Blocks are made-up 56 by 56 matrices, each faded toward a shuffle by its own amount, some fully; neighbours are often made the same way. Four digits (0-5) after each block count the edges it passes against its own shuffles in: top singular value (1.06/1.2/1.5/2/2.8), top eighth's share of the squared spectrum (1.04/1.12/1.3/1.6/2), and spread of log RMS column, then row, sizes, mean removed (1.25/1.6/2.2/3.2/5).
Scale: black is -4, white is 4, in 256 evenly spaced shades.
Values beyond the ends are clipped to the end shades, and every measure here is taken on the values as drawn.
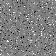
1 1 0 0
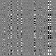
5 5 3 2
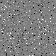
1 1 0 0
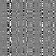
4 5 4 2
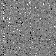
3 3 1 0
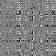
4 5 3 2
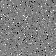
0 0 0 0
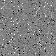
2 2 1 0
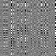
5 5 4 2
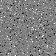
2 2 0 0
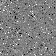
0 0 0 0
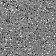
2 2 0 0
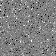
1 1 0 0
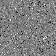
0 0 0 0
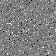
1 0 0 0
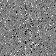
2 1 1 0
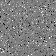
0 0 0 0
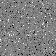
0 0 0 0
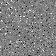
0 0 0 0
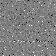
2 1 0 0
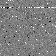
3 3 0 1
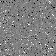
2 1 1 0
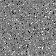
1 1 0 0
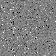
2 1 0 0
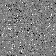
2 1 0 0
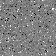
1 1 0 0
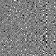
4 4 2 1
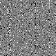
3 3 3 0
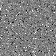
1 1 0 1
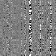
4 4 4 0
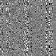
3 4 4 1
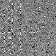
2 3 2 0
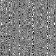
3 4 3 0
